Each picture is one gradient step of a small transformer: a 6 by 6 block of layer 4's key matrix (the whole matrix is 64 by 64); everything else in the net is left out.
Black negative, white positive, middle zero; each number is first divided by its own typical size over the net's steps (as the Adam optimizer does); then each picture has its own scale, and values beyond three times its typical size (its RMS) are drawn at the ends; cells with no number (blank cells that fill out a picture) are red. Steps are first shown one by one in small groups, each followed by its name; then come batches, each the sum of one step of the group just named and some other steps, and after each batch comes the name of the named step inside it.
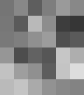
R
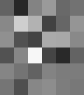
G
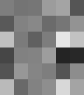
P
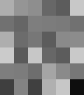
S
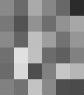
G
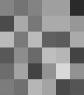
P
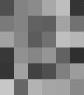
P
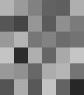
S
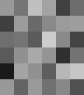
G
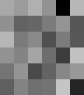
S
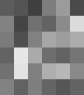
G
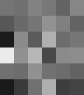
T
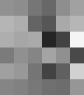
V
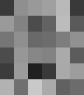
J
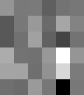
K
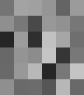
V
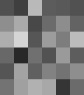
J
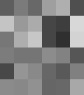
V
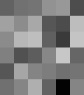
K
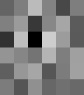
K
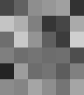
J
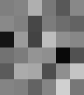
V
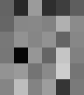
K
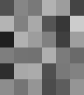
K
